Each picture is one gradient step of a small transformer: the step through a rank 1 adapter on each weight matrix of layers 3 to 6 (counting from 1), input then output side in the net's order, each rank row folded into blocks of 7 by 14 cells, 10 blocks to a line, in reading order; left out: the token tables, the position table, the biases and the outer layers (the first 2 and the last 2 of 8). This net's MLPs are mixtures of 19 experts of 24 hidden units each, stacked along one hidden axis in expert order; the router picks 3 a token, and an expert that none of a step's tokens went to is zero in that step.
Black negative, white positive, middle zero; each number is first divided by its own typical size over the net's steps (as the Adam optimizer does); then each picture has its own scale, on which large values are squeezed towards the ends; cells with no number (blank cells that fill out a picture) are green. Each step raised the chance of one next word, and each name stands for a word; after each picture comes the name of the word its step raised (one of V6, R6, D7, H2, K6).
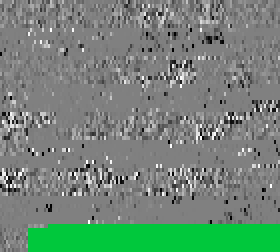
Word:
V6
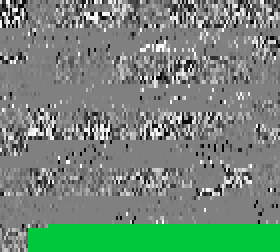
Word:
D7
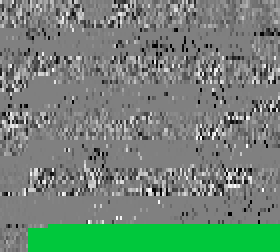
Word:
V6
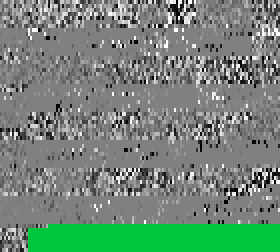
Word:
D7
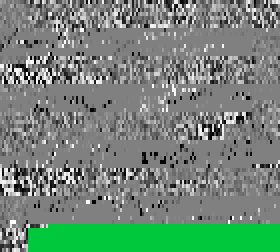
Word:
D7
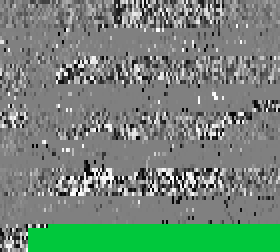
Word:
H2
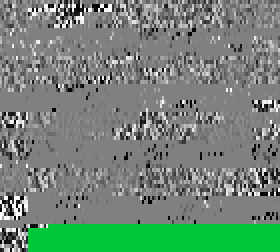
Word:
D7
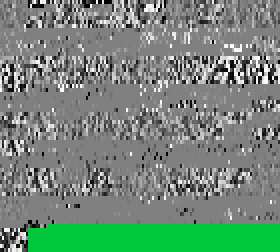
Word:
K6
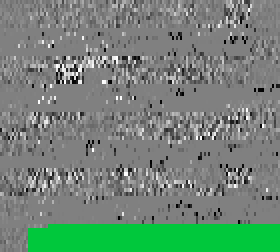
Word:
V6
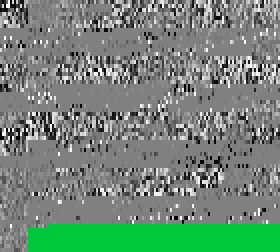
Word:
K6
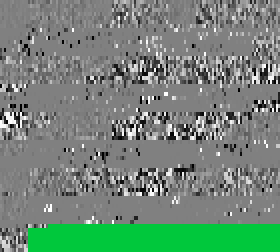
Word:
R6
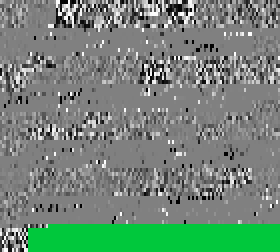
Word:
D7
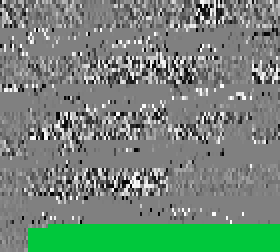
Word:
R6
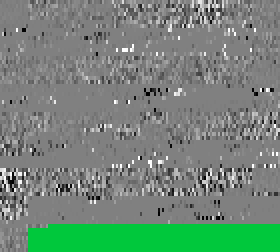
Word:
H2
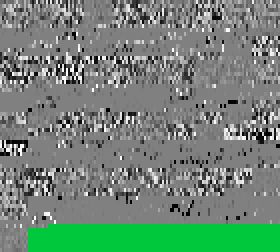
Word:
K6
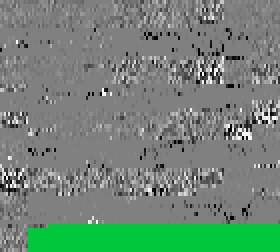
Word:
V6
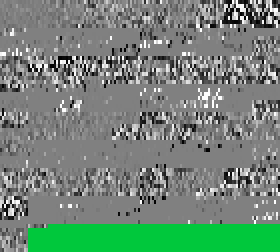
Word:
R6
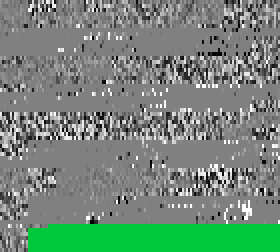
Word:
R6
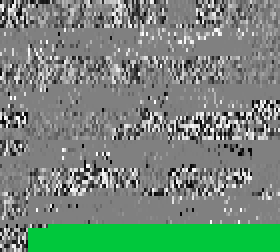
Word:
K6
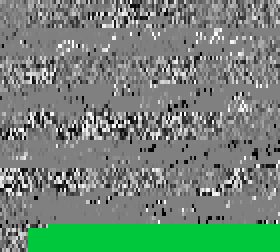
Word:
D7
